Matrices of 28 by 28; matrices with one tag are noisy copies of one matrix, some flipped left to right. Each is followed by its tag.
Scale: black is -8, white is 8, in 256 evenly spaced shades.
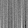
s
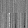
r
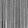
s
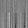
r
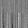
r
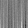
s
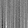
s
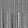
r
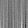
s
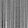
s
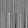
r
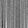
s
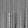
r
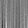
s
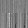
r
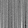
s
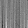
s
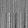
r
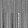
r
